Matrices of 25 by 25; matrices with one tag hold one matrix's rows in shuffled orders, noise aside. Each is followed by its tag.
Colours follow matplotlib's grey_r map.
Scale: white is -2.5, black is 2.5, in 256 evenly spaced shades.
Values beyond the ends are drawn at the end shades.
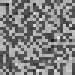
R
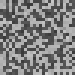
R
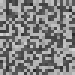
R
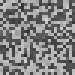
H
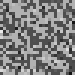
H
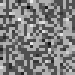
R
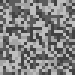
H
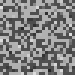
H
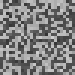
H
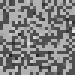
H
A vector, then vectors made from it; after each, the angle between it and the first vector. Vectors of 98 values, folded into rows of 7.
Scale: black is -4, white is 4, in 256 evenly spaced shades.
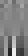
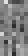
partly opposed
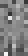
partly aligned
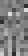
partly opposed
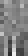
nearly parallel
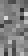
partly opposed
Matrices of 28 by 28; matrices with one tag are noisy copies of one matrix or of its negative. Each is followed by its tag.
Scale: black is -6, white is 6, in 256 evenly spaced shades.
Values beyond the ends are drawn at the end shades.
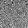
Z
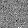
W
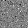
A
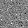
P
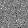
W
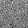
Z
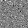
A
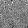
Z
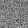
W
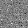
P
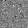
A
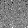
Z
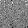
Z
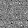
P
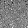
Z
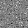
P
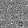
P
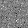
W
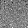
Z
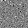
A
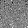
Z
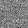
W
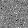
W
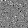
A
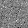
W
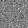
A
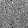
Z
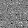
P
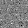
P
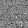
P
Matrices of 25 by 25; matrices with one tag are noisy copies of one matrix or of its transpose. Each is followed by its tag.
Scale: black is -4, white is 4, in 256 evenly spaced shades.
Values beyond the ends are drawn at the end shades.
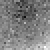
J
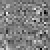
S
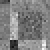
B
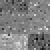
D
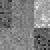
D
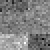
D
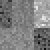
D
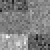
D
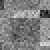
B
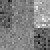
D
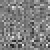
S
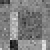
B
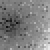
J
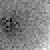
J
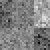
D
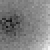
J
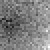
J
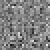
S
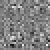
S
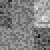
D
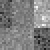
D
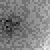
J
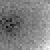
J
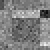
B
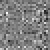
S
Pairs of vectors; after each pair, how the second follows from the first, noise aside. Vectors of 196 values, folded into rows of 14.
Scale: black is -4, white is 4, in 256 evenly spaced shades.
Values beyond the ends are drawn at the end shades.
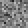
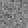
shrunk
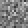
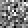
scaled up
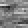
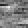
negated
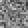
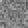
shrunk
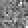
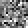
scaled up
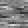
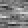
negated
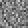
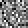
scaled up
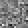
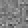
shrunk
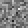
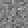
shrunk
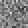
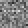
shuffled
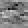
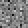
shuffled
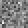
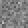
shrunk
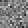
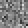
shuffled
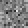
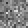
sign-scrambled
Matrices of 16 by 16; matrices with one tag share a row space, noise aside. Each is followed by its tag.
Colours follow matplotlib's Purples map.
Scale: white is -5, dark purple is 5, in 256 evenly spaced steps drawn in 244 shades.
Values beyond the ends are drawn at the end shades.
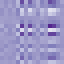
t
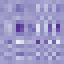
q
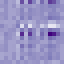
t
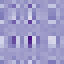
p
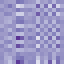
q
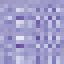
q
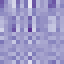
p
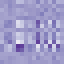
q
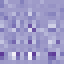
p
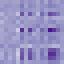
t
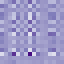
p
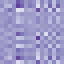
q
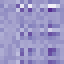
t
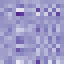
q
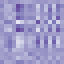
q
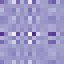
p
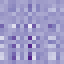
p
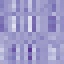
p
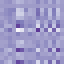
q
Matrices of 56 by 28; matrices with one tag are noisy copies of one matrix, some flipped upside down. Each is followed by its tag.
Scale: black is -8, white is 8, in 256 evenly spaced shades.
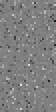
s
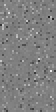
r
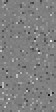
r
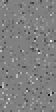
r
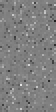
s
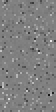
r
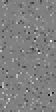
r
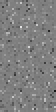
s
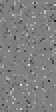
s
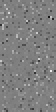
r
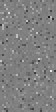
r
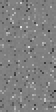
s
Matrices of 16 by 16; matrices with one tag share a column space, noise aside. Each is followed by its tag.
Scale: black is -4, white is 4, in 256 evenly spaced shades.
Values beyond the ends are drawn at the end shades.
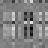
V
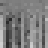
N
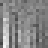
N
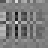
V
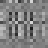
V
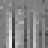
N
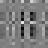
V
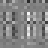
V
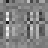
V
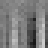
N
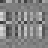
V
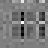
V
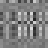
V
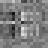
V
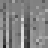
N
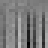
N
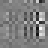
V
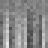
N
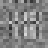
V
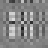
V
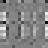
V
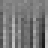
N
